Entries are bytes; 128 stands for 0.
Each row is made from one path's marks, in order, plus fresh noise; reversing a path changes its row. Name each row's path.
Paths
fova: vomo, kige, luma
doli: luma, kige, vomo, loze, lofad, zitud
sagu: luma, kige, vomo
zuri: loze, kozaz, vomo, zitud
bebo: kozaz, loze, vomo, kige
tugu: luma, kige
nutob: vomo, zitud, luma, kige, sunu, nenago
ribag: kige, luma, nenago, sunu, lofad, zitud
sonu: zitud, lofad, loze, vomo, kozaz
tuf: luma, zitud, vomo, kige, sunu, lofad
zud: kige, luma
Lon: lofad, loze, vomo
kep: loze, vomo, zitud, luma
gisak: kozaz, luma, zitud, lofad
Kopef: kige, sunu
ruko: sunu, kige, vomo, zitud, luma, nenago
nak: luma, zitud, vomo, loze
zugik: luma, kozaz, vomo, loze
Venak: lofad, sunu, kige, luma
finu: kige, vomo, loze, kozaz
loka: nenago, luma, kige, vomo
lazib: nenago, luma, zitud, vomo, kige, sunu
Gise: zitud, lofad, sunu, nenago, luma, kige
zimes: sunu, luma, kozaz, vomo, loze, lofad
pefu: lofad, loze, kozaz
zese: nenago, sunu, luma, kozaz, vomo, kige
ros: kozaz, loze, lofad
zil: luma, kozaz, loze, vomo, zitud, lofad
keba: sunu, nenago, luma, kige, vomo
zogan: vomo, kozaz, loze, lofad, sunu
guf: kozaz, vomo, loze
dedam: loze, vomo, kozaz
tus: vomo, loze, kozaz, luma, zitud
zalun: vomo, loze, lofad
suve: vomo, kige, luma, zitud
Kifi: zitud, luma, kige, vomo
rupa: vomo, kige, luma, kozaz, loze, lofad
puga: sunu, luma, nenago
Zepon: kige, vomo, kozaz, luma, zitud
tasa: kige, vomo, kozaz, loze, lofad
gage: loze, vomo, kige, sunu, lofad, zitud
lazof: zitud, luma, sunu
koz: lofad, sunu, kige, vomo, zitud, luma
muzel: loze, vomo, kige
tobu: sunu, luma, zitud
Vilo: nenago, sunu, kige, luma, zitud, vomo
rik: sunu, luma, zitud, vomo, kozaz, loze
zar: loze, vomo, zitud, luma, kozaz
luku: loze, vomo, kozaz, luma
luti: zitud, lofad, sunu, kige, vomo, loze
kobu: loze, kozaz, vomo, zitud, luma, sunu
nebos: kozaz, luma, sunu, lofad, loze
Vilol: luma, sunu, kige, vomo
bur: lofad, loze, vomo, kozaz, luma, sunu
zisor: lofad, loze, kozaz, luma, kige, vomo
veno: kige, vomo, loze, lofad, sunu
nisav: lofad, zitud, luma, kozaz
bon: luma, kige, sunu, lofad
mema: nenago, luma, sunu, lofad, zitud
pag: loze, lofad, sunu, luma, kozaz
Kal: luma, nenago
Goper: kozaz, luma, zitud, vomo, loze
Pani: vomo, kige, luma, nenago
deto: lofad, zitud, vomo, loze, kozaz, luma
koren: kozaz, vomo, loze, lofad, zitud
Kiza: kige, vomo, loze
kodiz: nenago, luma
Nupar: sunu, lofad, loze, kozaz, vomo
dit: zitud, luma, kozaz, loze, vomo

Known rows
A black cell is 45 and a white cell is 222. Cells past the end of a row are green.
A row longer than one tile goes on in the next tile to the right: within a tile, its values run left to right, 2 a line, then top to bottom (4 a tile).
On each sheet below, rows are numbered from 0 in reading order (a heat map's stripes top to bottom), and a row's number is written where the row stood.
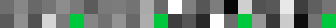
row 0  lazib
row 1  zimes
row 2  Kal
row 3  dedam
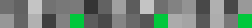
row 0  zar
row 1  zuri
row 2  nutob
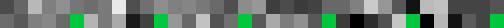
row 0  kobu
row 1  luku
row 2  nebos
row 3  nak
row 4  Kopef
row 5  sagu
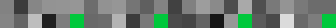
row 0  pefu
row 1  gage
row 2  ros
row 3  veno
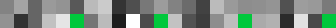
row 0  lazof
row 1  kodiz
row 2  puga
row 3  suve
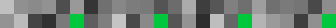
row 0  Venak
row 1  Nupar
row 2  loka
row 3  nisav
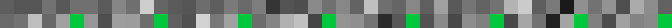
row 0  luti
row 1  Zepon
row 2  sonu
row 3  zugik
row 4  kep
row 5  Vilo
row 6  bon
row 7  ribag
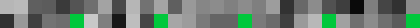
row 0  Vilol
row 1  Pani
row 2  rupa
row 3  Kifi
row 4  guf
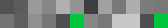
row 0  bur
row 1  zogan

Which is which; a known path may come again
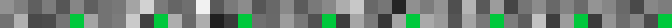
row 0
koz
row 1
tus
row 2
luku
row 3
koren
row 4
bon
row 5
nutob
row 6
tasa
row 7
doli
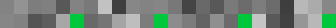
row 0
gisak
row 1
mema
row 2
Goper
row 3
puga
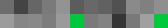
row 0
rik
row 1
ruko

